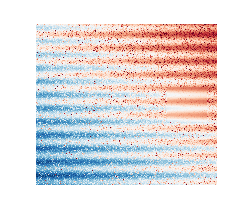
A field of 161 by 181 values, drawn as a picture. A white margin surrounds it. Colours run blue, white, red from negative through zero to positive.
Horizontal stripes repeat 12 times down the table. In the middle right lies a patch that is calmer than the rest. The field climbs toward the top right. Neither half mirrors the other.
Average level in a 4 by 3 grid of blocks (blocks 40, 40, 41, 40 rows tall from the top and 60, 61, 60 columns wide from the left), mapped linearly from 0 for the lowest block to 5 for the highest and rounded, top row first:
345 | 234 | 123 | 012
